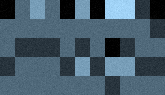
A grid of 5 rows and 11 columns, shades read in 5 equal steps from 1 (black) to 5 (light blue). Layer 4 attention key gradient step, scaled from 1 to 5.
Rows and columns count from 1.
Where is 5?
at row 1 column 8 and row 1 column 9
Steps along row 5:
same same same same same same down up same same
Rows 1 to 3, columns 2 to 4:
3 4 3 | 3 3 3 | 2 2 2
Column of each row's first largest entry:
8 1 1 6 1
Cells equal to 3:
30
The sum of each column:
12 14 15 14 12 16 12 15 17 13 11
